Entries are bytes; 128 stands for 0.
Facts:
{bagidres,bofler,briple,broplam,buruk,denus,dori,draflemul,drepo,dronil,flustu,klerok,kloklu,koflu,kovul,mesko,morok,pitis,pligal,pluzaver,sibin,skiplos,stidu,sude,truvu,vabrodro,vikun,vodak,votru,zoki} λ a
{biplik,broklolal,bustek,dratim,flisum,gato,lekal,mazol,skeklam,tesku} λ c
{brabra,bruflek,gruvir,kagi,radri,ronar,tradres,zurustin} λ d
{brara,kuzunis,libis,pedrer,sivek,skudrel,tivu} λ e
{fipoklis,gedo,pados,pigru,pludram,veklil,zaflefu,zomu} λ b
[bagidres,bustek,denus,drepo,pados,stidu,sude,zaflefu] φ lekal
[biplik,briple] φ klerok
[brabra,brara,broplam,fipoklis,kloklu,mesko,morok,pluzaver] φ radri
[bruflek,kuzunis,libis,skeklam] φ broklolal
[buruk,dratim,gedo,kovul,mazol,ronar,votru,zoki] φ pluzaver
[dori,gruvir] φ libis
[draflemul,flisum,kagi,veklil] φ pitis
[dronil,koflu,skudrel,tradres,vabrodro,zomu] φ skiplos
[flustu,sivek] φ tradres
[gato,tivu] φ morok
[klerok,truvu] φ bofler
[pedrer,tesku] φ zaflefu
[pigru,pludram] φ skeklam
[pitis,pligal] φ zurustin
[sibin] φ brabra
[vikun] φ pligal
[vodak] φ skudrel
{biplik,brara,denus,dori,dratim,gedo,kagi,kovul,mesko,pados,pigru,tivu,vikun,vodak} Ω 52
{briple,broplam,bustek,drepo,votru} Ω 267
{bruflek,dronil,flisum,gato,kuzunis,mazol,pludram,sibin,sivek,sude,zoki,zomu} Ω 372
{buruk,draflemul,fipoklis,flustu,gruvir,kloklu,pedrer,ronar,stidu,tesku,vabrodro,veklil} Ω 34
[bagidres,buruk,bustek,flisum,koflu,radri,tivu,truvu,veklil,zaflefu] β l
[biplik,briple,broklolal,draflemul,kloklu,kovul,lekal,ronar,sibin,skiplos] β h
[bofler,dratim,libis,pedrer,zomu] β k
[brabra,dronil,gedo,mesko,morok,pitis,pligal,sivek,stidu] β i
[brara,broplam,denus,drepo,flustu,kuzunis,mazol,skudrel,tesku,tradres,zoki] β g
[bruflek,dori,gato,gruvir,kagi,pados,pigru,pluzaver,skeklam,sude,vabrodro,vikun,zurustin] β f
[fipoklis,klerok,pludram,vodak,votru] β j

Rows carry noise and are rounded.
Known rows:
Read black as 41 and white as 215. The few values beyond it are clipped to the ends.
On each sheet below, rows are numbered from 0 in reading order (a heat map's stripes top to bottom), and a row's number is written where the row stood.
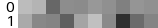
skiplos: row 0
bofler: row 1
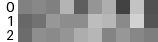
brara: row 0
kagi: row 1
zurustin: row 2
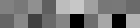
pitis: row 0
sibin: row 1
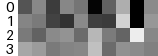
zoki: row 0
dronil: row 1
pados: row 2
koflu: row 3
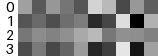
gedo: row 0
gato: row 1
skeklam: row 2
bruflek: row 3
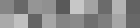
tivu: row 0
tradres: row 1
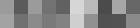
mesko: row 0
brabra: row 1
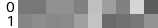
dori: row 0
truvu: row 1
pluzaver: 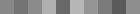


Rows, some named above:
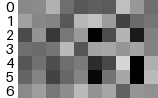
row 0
vabrodro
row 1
libis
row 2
kuzunis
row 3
votru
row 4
gato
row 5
sibin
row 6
broklolal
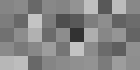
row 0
briple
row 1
buruk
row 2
draflemul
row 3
radri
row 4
skiplos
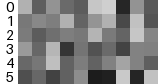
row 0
dratim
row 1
brara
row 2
bustek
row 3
pedrer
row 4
veklil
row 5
sude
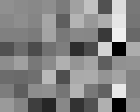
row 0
biplik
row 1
vodak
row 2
denus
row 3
gato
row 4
broklolal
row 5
votru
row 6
pados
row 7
zomu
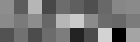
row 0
stidu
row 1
pligal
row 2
gato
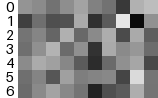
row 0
lekal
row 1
flisum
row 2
broplam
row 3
draflemul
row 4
flustu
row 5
drepo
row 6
tesku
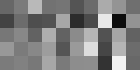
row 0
gruvir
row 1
flisum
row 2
broplam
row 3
kovul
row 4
denus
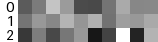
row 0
fipoklis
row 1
klerok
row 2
pludram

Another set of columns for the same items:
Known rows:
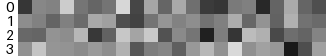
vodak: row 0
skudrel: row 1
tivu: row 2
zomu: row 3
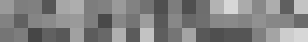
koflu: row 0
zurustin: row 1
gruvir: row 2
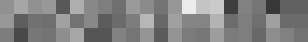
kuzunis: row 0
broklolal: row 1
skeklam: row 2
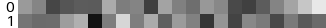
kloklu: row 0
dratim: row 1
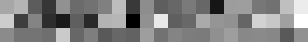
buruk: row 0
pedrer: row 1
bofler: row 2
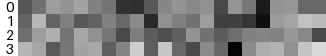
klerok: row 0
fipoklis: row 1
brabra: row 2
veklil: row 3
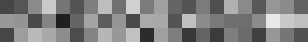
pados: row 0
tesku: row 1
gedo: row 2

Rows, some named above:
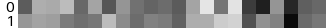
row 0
pludram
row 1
sibin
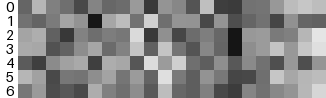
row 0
stidu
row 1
kovul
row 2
buruk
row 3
veklil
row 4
biplik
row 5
draflemul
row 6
vabrodro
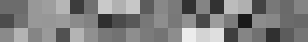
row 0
tivu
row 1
klerok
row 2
kuzunis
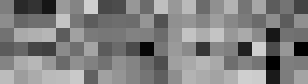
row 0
briple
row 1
libis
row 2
sude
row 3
votru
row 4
gato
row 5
flisum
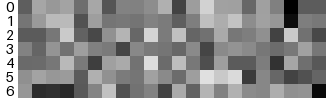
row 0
bruflek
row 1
sude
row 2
denus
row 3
pluzaver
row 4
brara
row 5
kuzunis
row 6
drepo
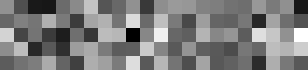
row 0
broplam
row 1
brara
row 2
pedrer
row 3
flustu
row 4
brara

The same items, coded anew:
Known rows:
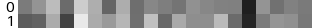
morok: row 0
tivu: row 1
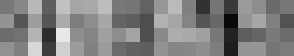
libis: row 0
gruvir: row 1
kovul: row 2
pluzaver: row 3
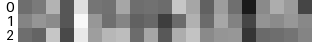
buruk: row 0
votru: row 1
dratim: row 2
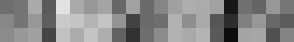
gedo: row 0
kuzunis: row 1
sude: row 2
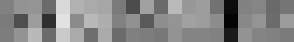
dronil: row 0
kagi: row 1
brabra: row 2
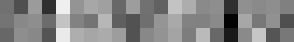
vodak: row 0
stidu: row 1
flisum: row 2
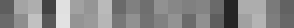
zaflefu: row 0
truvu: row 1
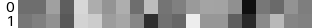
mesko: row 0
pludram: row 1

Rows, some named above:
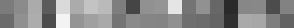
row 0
zomu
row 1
koflu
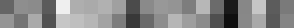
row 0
flisum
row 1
bruflek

